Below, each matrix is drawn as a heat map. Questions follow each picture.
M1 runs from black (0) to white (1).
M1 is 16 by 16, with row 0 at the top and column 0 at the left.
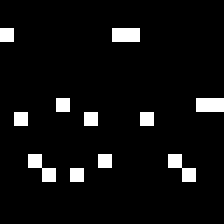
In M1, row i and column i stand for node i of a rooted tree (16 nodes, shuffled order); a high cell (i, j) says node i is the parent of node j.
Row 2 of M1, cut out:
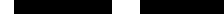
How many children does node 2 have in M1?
3
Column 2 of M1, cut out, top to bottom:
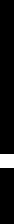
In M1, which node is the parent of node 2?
11
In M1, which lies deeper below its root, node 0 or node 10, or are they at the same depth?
node 10
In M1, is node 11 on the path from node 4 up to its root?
yes
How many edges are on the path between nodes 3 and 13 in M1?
2
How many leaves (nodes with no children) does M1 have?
11
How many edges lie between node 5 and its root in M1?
2
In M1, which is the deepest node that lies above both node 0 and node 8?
2
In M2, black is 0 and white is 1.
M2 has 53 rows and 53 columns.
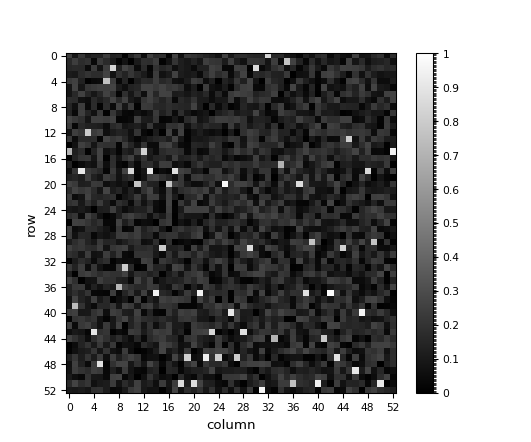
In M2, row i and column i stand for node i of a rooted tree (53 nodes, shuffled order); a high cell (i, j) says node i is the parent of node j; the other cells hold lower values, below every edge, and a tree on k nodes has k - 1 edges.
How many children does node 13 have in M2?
1
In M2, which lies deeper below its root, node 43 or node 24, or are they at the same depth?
the same depth
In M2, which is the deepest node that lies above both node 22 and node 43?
47
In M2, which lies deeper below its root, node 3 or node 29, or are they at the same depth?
node 3
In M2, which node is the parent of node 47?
40
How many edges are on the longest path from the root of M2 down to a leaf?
7
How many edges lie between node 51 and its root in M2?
0
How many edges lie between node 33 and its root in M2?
5
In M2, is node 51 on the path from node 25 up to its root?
yes
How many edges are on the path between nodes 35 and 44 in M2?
5
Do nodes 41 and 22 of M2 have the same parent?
no
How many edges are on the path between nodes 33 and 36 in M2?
6
